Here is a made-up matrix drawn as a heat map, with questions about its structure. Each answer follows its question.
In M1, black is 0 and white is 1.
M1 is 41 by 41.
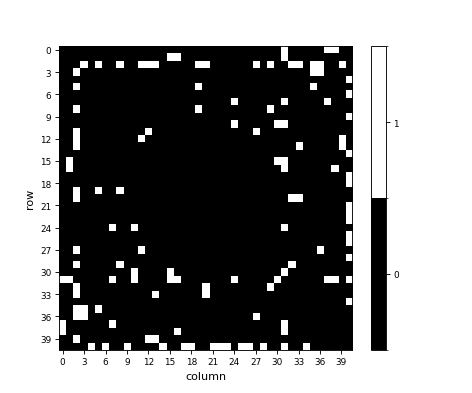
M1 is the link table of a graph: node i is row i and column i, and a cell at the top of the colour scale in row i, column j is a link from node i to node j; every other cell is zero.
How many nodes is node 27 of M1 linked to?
3
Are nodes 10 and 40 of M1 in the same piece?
yes
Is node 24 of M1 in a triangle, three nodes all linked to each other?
yes
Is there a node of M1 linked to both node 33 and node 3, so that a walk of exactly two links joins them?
yes
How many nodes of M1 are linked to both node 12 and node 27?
2
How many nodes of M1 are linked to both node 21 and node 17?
1
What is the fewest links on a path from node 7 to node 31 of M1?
1
